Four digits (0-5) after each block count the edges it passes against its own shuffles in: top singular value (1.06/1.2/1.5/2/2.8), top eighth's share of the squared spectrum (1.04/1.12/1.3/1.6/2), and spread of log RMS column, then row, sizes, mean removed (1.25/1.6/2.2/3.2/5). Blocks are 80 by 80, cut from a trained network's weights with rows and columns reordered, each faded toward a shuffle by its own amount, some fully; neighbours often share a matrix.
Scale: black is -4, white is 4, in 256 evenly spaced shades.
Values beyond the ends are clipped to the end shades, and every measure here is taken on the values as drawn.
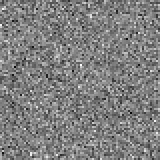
0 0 0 0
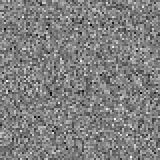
0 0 0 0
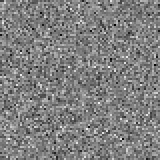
0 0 0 0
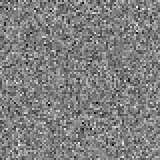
0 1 0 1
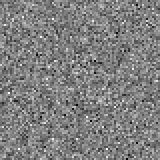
0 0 0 0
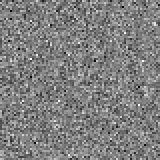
0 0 0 0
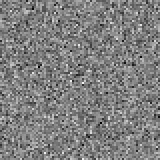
1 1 0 1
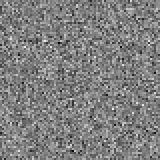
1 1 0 1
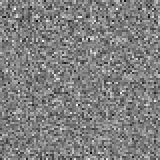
2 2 0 2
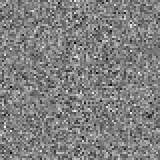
3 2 2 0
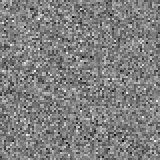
1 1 0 0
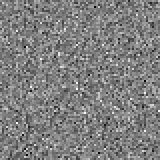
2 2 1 0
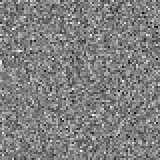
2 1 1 0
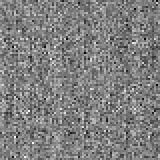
3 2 0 2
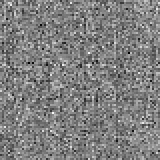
2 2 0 2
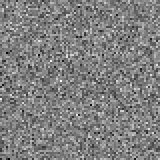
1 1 0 0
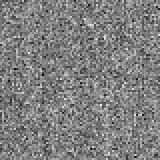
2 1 0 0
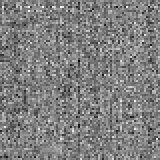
3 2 1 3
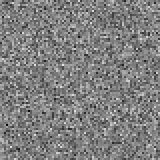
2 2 0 1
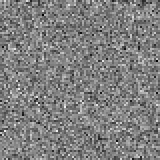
1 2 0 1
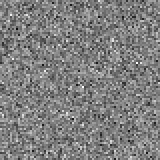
1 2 0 0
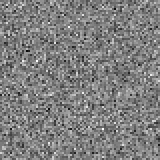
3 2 1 1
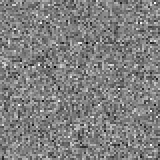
2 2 0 2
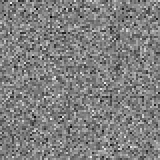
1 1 0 1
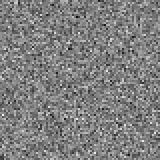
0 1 0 0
